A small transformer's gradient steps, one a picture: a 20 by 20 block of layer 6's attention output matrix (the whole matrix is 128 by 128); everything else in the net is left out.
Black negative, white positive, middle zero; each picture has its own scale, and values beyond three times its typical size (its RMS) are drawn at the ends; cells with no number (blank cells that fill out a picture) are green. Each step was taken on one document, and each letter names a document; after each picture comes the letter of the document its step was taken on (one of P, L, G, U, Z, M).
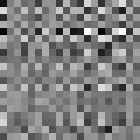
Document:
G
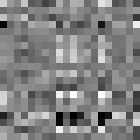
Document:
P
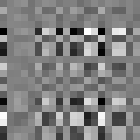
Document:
G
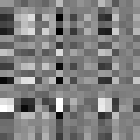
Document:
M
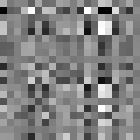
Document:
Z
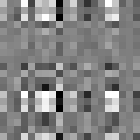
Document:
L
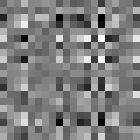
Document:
P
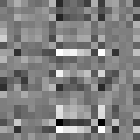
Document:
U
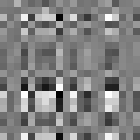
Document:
L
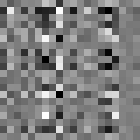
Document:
L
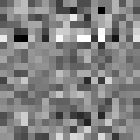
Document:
P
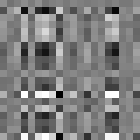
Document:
L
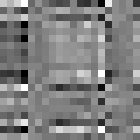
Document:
P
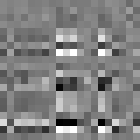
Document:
U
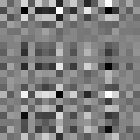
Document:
L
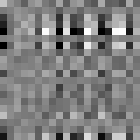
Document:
G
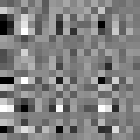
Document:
M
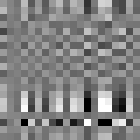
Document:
G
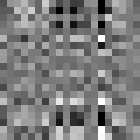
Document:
P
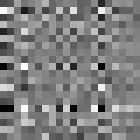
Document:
M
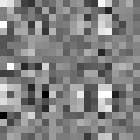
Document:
Z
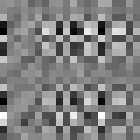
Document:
G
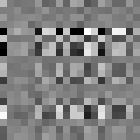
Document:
G
